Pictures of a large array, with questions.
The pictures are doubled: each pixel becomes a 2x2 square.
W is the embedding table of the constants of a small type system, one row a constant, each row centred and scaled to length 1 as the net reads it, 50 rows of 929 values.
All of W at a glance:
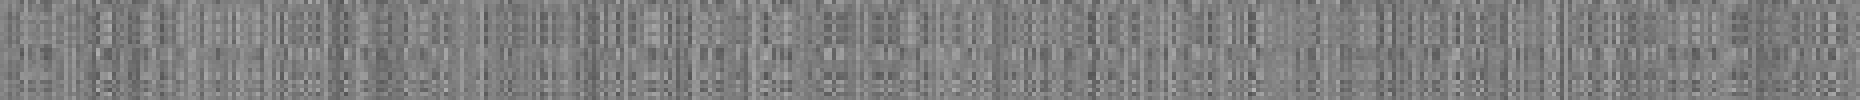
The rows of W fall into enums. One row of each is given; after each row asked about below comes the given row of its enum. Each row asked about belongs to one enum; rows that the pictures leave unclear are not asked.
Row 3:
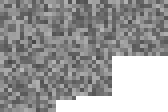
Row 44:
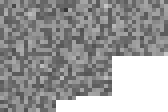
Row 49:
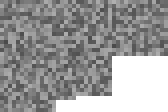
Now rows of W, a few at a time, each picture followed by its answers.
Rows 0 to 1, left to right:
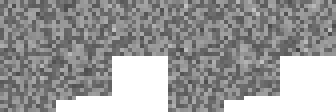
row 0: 44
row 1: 44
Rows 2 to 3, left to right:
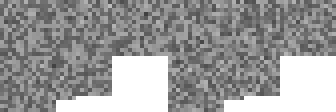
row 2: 44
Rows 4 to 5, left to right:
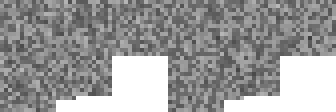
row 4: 3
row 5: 44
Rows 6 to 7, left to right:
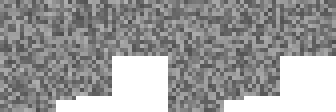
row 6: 3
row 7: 49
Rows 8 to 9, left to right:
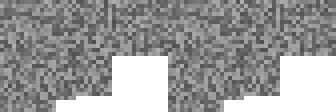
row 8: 49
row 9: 49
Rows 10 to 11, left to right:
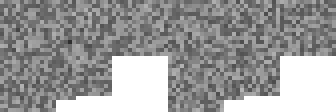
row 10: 44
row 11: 49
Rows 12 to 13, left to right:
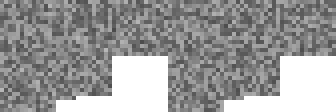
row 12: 3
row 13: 49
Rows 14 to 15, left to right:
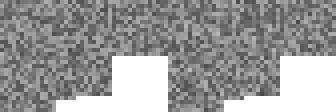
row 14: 49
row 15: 3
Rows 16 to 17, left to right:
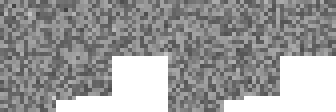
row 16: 44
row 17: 49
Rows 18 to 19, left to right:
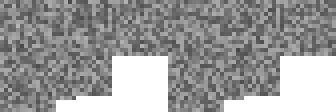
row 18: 3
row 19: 49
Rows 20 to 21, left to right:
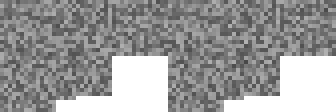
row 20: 49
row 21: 49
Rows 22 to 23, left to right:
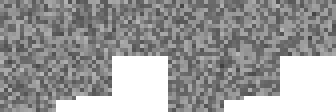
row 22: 3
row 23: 44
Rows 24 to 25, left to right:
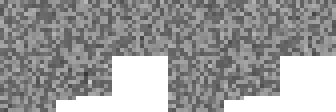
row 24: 44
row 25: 44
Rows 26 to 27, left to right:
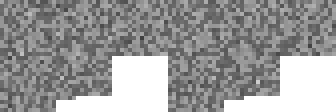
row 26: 44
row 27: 44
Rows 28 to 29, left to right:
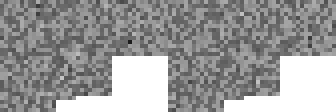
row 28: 44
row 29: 44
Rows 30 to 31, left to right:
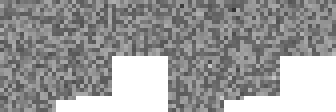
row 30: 49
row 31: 44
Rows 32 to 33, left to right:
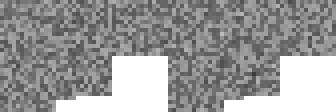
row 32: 49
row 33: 44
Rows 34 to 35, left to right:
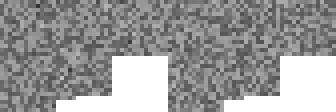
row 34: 44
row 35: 49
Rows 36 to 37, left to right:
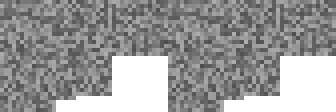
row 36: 49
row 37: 49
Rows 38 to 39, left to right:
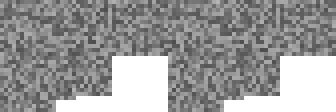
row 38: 49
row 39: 49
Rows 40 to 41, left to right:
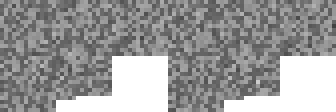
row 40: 44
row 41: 44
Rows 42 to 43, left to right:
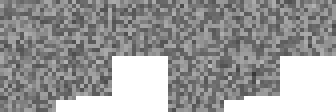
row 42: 49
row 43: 44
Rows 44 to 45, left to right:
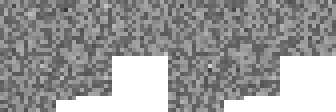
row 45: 44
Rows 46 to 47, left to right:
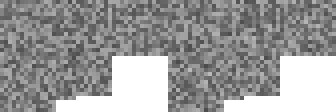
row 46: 49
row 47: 3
